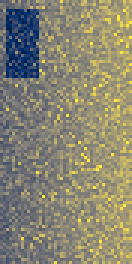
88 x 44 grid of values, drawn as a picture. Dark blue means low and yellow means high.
Ninth with the lowest average: top left. Slope: up to the right. Odd patch: lower, in the top left.
